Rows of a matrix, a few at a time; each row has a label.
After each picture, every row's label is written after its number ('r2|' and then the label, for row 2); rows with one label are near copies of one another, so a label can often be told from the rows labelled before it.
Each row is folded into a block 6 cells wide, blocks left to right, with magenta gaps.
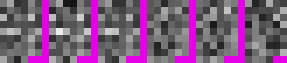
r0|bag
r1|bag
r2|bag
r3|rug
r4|rug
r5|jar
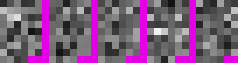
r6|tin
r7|rug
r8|rug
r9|bag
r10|jar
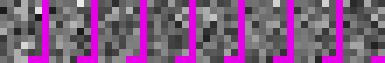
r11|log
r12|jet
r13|rug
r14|jar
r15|tin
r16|jet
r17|jet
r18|jar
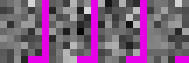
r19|jet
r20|log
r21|jar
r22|jet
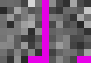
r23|jet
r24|jar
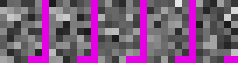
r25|tin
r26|tin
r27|bag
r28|jet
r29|jar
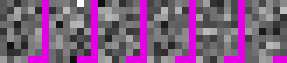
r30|rug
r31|jet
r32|tin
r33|rug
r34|bag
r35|log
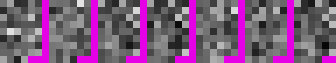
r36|bag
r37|jet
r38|jar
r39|jar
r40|log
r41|rug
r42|jar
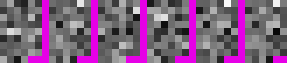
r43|bag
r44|jet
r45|log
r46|tin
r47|jet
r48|jet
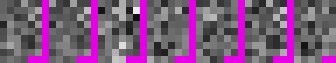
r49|jar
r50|jar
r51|log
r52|rug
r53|tin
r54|jar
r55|rug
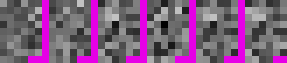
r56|jar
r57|jet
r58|tin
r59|rug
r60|tin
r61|tin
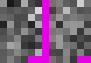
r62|jar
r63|jet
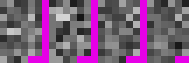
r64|bag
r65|tin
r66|jar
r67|jar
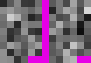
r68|tin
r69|log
